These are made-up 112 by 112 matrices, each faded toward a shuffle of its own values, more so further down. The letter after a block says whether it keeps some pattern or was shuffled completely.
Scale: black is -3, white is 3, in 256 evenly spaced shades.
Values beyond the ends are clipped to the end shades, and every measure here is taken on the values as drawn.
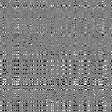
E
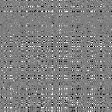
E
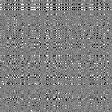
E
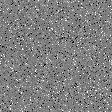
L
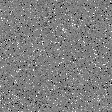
L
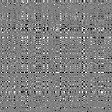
E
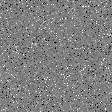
L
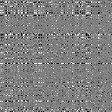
E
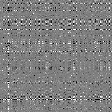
E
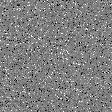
L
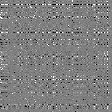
E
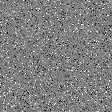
L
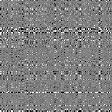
E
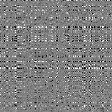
E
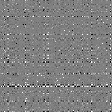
E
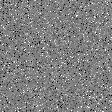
L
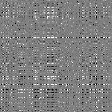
E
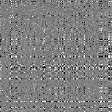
E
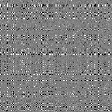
E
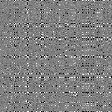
E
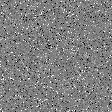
L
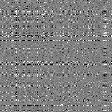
E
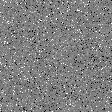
L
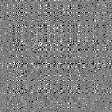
E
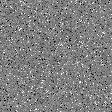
L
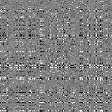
E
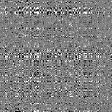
E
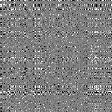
E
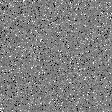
L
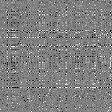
E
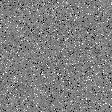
L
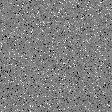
L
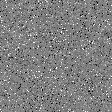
L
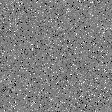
L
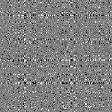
E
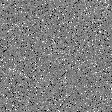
L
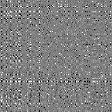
E
